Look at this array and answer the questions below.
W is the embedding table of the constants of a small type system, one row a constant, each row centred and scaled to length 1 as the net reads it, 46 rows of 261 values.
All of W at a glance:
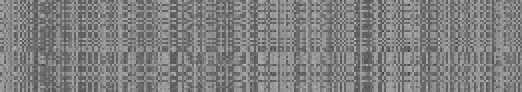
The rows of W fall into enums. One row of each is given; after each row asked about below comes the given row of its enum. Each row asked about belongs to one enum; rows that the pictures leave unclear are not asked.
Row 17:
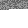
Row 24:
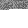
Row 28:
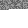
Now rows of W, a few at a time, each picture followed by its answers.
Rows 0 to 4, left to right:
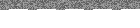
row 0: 28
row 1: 17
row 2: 24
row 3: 17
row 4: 17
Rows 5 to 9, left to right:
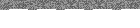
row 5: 24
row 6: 17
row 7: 28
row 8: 28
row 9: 24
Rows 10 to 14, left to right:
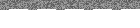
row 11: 24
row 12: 28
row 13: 17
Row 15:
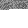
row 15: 24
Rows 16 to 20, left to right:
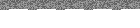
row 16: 17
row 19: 24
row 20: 17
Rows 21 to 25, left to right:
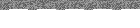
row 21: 24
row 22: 17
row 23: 24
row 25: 24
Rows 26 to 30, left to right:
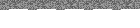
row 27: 17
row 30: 28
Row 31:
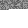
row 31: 28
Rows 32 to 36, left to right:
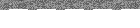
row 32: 24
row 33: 17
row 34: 17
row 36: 24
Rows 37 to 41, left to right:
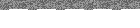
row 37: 24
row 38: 17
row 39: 17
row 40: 24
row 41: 17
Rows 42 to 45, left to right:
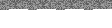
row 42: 17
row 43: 28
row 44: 17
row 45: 17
